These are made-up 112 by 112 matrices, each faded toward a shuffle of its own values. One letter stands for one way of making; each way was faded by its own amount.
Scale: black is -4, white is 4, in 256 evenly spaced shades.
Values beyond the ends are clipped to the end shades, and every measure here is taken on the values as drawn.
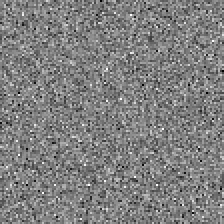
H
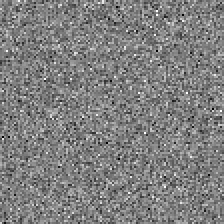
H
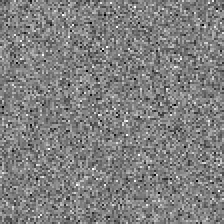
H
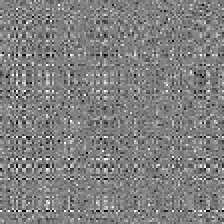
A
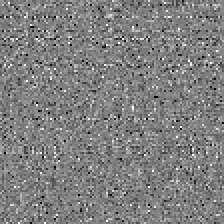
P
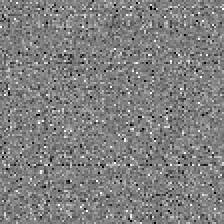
P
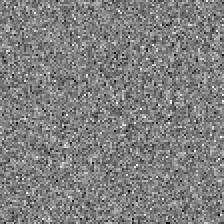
H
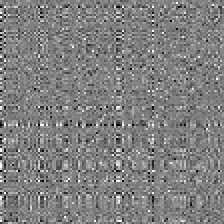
A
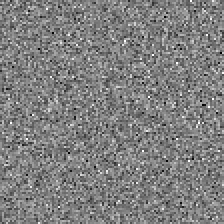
H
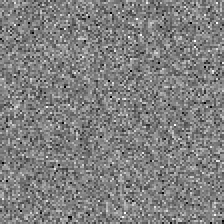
H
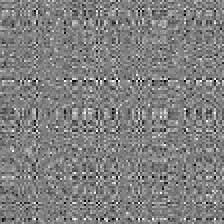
A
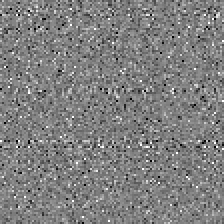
P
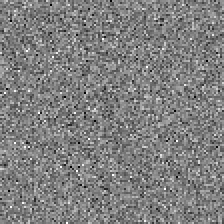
H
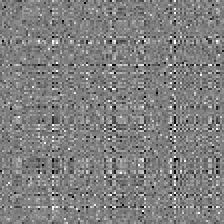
A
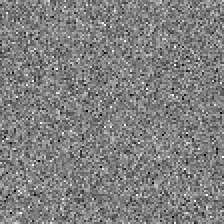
H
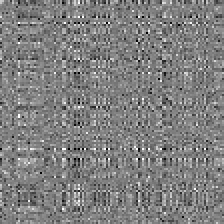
A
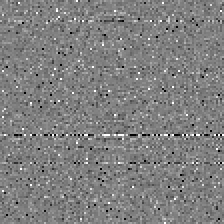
P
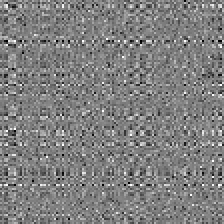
A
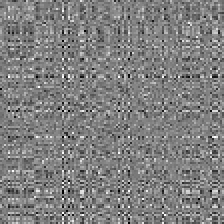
A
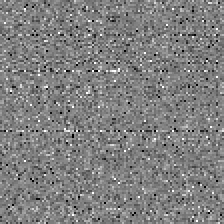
P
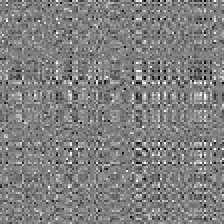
A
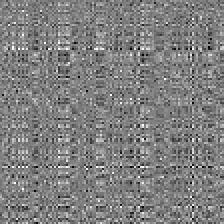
A
